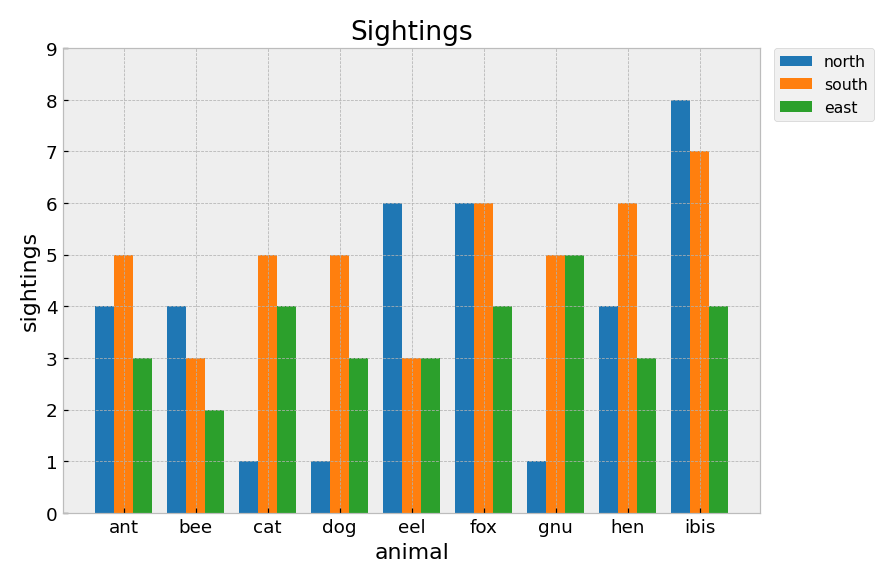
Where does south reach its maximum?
ibis
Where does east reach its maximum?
gnu
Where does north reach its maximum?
ibis
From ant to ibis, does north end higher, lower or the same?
higher
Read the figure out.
Title: Sightings
x-axis: animal, ticks ant bee cat dog eel fox gnu hen ibis
y-axis: sightings, ticks 0 1 2 3 4 5 6 7 8 9
Legend: north, south, east
Values:
north: 4 4 1 1 6 6 1 4 8
south: 5 3 5 5 3 6 5 6 7
east: 3 2 4 3 3 4 5 3 4
